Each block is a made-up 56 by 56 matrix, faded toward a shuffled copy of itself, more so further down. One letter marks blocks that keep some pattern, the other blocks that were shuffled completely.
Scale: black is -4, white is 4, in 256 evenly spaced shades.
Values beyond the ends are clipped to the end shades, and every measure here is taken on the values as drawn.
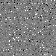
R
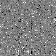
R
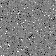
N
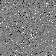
N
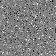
N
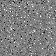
N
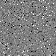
R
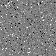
N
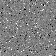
N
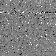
R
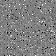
R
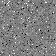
N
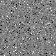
R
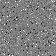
N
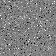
N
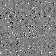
R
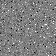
N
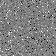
N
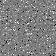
R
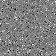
N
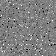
R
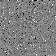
R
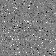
R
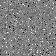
N
